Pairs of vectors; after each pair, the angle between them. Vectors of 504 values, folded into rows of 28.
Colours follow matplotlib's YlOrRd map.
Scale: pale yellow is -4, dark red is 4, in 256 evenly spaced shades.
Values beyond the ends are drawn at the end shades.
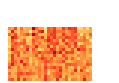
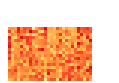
nearly opposite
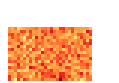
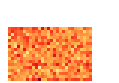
orthogonal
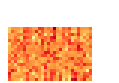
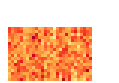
nearly opposite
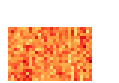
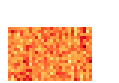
nearly parallel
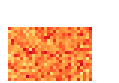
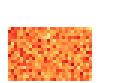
partly opposed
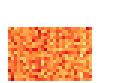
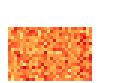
partly opposed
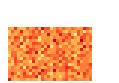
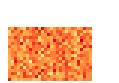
nearly parallel
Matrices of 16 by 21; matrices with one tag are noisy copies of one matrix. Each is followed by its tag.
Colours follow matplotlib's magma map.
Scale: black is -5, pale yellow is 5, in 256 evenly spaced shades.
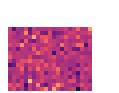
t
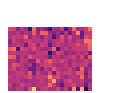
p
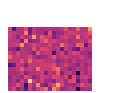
t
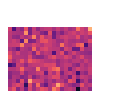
t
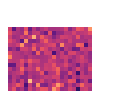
t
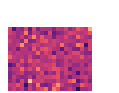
t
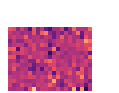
p
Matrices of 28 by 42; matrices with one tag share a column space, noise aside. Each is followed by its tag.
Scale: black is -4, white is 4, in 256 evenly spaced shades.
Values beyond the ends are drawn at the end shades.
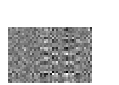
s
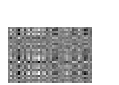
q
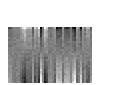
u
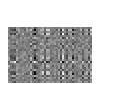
q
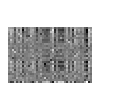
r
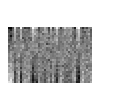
u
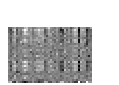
r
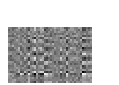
s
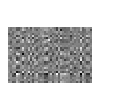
s
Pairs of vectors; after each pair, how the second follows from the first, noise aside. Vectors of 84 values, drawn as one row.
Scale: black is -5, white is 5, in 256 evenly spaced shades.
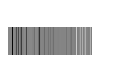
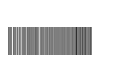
negated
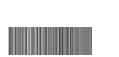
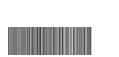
reversed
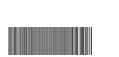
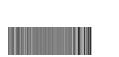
negated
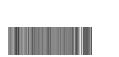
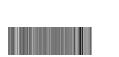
negated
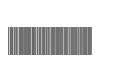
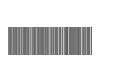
reversed
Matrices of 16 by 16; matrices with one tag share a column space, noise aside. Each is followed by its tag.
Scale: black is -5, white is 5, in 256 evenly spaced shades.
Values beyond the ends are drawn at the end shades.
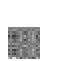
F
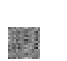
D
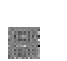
F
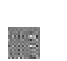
F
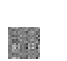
D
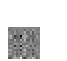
F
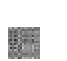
D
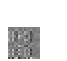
F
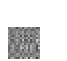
D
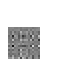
F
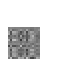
F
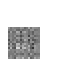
D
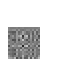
F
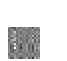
D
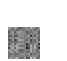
D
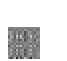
F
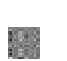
F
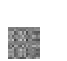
F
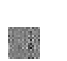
D
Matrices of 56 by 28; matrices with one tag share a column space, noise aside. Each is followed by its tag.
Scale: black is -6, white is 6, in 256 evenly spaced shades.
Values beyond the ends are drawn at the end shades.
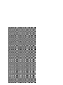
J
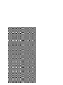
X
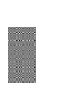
X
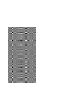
X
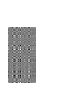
J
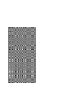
J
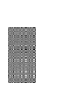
J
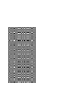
X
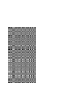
J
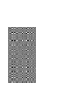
X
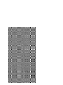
J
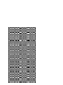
X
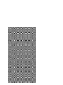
X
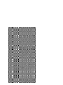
J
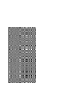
J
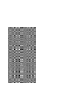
J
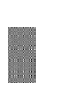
J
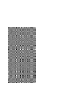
J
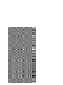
J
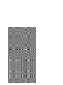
J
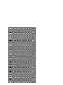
X
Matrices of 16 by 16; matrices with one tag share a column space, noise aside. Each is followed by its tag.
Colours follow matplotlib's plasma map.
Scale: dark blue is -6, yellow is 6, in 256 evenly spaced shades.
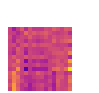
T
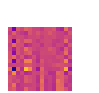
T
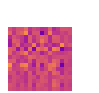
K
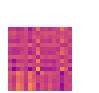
T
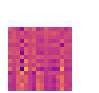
T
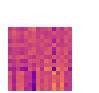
T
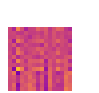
T
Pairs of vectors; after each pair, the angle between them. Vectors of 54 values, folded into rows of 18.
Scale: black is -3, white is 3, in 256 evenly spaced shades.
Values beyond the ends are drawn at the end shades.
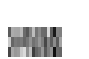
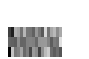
orthogonal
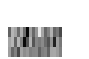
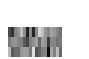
partly aligned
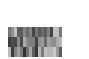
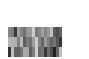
nearly opposite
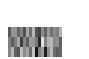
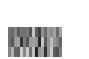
nearly parallel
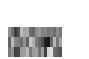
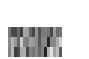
partly aligned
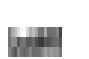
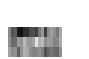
nearly opposite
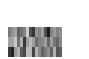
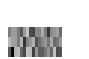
nearly parallel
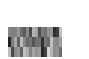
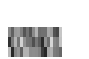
nearly parallel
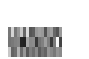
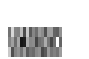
nearly parallel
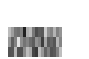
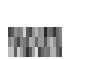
nearly opposite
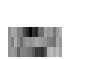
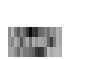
nearly parallel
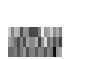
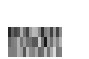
nearly opposite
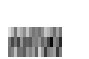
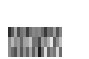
nearly opposite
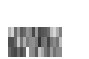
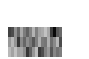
nearly opposite
